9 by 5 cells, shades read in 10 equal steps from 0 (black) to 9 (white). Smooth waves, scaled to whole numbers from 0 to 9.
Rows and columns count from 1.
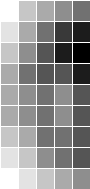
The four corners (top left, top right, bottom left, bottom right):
9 4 9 5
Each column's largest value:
9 8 7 6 5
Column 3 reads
6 4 3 3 4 4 4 5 7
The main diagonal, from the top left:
9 6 3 3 3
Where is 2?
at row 2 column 4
